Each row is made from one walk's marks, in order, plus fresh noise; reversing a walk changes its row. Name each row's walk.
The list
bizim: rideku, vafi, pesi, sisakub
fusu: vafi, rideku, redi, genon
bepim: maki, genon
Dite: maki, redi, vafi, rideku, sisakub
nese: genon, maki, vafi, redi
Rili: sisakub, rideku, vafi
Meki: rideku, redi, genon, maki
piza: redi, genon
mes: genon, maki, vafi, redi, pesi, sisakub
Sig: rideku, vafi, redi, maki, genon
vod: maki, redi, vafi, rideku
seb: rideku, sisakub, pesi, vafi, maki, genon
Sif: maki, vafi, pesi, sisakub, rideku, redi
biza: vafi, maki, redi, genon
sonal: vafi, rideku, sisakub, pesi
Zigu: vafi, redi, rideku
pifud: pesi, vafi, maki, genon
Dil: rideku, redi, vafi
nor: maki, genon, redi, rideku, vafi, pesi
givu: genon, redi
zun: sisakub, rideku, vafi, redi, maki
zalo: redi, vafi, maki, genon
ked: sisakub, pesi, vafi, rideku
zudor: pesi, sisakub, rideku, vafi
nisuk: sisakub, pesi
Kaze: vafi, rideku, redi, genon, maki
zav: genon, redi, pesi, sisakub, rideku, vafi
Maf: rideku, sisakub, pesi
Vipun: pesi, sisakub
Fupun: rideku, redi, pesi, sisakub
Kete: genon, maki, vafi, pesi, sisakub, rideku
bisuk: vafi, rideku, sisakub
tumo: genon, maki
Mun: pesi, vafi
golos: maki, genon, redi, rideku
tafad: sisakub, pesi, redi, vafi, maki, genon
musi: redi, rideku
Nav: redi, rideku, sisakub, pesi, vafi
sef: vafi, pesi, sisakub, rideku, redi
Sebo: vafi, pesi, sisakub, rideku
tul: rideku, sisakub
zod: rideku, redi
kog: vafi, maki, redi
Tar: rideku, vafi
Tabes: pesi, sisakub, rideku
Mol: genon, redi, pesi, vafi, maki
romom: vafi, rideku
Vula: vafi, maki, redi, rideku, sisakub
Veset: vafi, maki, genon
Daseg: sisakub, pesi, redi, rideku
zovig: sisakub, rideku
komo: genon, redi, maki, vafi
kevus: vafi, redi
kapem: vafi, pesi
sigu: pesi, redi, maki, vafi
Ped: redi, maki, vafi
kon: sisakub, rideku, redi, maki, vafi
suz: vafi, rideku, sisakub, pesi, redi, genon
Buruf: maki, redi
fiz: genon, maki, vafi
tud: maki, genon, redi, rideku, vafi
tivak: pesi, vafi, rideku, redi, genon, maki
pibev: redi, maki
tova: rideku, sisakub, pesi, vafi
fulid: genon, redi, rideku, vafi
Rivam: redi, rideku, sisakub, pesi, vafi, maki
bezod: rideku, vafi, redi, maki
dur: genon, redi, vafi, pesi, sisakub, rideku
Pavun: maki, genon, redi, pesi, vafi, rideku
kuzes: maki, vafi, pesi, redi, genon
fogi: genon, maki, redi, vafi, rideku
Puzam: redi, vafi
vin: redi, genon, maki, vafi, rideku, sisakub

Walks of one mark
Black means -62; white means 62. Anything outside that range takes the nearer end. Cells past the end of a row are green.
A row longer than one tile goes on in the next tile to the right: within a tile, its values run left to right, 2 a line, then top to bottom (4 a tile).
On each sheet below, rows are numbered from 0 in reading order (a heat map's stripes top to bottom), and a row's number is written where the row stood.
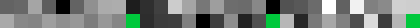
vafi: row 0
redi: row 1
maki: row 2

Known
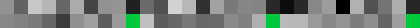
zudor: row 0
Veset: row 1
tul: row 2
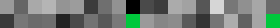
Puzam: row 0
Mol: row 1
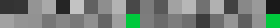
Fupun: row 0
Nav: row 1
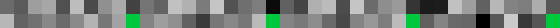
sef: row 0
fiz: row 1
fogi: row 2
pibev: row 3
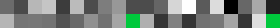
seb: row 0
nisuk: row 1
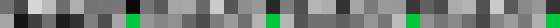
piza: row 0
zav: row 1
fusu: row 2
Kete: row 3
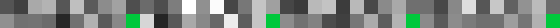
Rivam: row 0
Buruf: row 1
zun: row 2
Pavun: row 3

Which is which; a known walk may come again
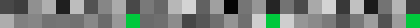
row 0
bizim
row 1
Rili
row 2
Maf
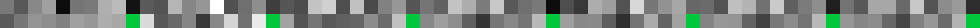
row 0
romom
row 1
givu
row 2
tafad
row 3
fiz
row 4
Mol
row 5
komo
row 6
zav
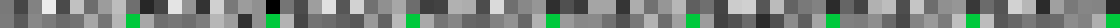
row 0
vod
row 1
Vipun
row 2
kuzes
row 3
mes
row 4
Kaze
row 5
zalo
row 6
fogi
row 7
Veset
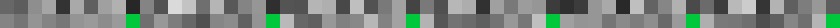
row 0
Sebo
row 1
sigu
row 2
kog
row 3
fusu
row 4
Fupun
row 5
Sig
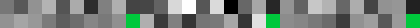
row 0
tova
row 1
nisuk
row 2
zudor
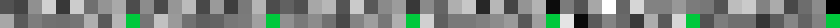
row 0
Dite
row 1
Dil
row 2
Kete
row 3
kapem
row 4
bepim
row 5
Ped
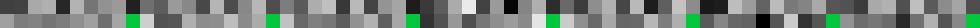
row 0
Vula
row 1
kevus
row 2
sonal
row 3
zovig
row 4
zod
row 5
pibev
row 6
Rivam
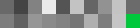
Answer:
golos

